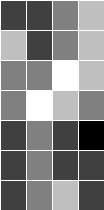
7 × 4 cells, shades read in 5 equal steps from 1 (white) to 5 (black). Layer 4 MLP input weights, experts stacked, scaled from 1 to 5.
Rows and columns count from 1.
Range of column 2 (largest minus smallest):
3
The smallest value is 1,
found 2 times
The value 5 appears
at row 5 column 4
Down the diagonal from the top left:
4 4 1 3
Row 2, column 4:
2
